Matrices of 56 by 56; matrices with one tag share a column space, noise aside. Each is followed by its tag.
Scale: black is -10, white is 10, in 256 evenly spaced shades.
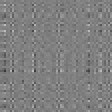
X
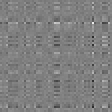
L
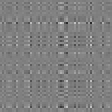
L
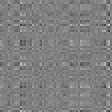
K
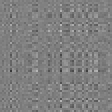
X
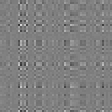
K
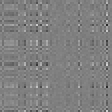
K
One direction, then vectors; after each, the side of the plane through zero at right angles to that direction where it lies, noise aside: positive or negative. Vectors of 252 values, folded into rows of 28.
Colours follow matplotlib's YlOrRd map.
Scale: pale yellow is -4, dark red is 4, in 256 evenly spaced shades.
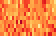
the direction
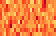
positive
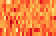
positive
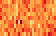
positive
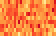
negative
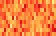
positive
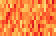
negative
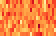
negative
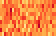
negative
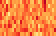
positive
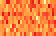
negative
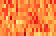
negative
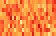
negative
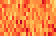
positive
